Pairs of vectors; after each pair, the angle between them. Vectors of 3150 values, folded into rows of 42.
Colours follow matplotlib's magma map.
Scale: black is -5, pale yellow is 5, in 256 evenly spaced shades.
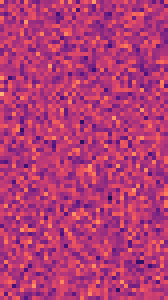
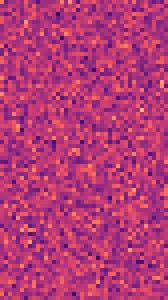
nearly parallel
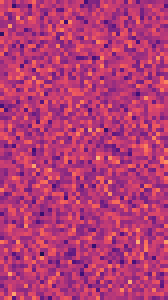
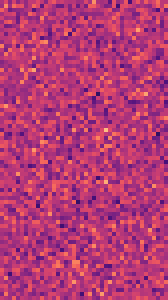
partly opposed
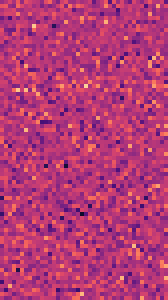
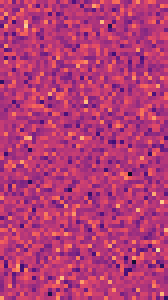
orthogonal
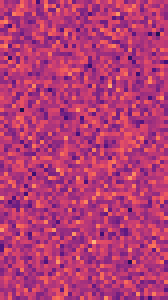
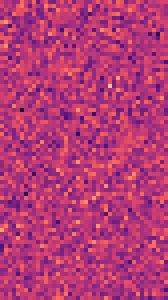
nearly parallel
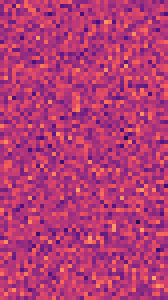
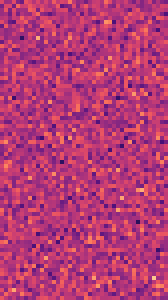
nearly parallel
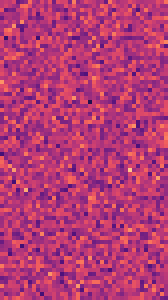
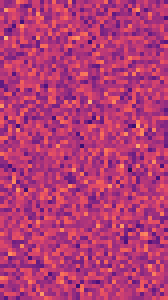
nearly opposite
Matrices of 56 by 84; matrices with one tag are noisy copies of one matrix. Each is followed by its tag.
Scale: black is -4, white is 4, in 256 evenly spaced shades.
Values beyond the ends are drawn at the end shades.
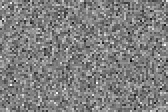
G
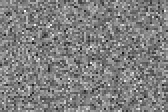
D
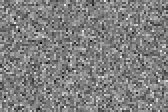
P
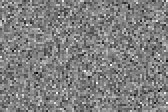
G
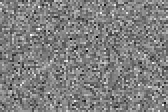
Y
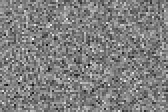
D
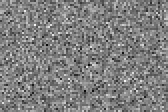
D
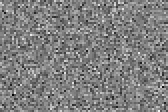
Y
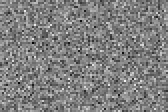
D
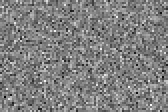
P
